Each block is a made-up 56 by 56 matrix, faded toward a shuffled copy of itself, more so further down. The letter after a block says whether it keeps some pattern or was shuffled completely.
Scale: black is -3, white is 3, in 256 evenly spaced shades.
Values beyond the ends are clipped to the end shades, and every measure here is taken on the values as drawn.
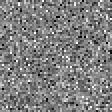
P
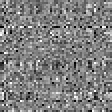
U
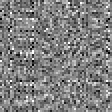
U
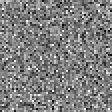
P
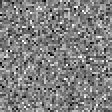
P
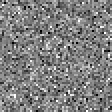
P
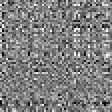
U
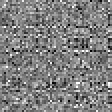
U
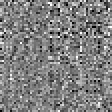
U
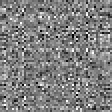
U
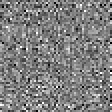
U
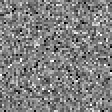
P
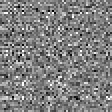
U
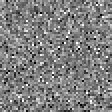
P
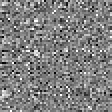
U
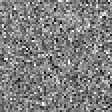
P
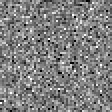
P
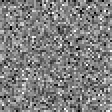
P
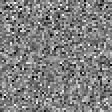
P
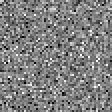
P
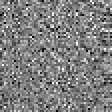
U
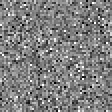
P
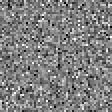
P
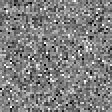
P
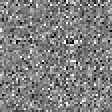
U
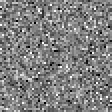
P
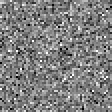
P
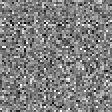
U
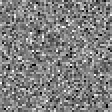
P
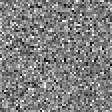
P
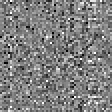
U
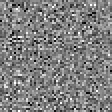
U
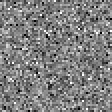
P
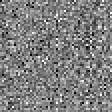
U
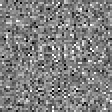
U
